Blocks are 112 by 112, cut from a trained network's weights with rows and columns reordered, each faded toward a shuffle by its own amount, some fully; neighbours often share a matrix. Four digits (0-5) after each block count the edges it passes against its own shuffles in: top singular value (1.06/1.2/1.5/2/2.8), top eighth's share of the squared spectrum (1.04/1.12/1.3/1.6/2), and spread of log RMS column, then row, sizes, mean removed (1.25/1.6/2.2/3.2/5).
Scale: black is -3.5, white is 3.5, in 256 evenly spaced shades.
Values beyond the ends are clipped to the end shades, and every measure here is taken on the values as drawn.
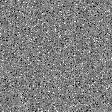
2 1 0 1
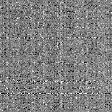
3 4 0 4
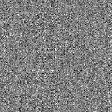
3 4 2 2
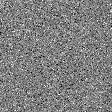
0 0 0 0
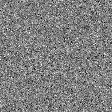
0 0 0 0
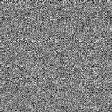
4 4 1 3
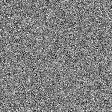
2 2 0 0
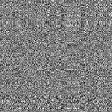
4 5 1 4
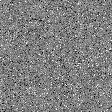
0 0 0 0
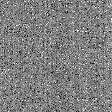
2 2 0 2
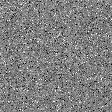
0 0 0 0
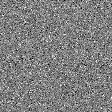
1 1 0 0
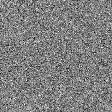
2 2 0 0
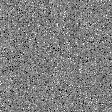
1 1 0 1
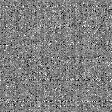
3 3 0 3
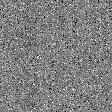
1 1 0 0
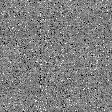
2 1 1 0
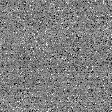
2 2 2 0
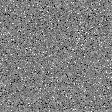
0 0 0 0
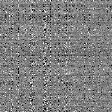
3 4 4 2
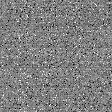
2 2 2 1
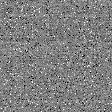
1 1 1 0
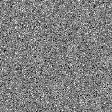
2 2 1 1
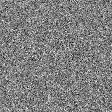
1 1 0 0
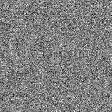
3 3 0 1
